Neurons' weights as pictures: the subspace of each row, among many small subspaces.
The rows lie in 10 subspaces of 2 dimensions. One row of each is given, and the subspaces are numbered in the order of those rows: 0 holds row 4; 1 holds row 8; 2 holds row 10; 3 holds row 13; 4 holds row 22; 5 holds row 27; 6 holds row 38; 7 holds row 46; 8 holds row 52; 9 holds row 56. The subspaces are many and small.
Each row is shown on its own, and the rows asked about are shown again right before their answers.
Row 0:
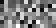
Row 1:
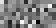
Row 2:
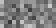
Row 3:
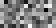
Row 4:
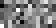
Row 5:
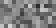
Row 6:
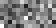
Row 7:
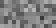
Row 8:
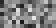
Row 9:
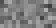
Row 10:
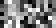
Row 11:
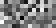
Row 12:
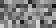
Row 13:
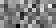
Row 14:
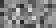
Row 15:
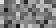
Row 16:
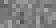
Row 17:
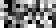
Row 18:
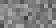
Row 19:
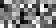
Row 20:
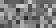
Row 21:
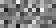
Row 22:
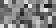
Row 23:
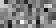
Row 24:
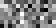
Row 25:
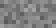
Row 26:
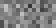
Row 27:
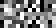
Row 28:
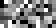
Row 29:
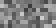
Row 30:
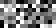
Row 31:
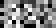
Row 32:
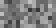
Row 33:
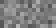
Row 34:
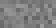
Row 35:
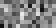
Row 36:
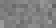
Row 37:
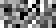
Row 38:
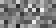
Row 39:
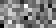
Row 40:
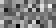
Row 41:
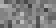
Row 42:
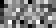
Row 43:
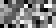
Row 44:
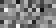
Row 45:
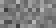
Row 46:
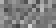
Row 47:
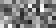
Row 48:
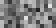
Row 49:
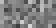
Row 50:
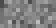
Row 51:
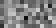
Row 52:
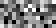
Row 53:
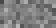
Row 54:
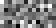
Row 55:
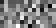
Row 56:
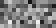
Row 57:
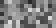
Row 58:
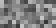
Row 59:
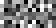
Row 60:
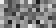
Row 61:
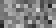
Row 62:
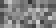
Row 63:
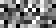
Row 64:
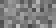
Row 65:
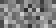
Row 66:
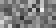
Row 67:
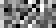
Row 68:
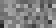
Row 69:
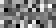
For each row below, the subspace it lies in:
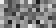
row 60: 0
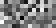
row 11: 4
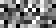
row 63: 6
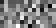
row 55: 3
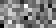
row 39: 1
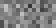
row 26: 5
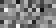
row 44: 6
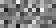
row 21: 6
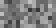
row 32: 2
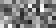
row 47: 4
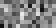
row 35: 7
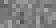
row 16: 3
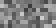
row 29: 6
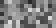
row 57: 2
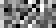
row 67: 7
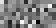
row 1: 3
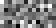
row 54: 5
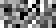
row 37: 7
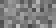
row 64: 0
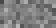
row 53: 8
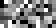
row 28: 7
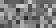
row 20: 2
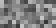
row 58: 8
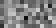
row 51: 2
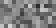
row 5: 4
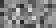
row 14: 1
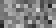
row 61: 9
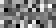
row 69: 5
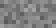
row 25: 8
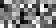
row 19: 7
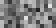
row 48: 2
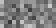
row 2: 1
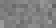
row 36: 9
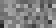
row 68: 9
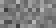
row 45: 6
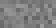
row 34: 2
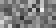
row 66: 4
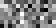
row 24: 5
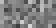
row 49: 7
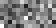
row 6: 1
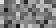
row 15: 8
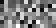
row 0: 3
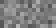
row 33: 0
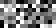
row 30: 0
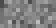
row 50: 0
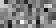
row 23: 3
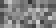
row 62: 9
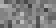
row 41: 3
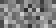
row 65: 8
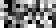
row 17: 9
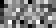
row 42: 0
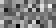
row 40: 5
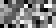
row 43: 4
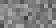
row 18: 1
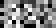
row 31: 1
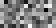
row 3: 4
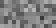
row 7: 8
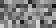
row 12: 9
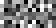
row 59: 5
